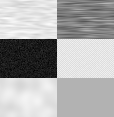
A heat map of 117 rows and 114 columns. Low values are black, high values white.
It is made of 3 by 2 panels. Panel 1,1: very high, streaked across, faint in contrast. Panel 1,2: middling, streaked across. Panel 2,1: very low, fine-grained, faint in contrast. Panel 2,2: very high, checkered, faint in contrast. Panel 3,1: very high, smooth, faint in contrast. Panel 3,2: high, flat.
